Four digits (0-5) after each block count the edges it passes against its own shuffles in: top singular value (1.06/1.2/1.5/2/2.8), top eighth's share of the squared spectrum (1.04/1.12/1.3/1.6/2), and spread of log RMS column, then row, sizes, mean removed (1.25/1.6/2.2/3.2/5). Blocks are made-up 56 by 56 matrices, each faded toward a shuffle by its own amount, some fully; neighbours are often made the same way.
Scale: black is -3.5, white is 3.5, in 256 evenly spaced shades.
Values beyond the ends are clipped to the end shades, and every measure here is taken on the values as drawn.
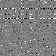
4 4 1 2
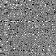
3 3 1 2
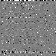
4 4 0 2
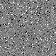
3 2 0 0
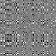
5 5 3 3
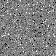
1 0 0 0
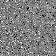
2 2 0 0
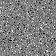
1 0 0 0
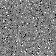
0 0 0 0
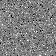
0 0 0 0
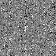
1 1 2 0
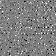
3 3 1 1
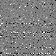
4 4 1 2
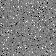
0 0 0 0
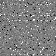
3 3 0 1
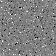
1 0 0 0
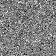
0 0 0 0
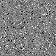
2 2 1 1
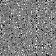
3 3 2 0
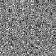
3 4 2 2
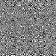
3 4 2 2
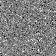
0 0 0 0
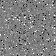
2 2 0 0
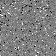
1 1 0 0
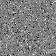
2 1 0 0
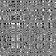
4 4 3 3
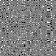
4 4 2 2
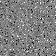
1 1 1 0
